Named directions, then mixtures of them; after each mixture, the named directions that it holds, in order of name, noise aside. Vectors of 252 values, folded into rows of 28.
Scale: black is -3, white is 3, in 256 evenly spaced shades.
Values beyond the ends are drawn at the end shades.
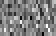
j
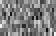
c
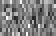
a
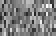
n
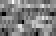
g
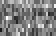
a, g, n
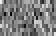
c, n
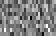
j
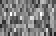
c, j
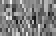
a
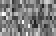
a, g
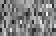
n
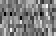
c, j, n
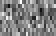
a, j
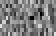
a, c, j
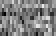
c, g, j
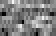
g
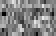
c, g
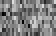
a, g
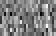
c, j, n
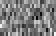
c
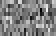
a, g, j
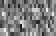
c, g, j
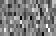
j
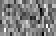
a, j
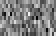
c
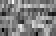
g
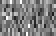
a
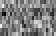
c, g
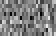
c, j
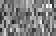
n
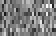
n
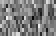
a, c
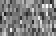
j, n
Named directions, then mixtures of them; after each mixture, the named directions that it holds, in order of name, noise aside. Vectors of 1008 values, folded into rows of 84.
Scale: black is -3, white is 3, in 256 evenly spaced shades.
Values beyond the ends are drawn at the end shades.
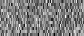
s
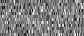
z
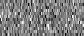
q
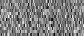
q, s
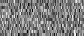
q, s, z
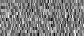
q, s, z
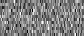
q, z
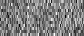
s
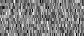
q, z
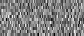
q, s, z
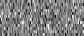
q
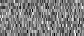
q, s, z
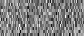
s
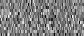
q, s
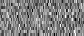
s, z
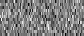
q, z
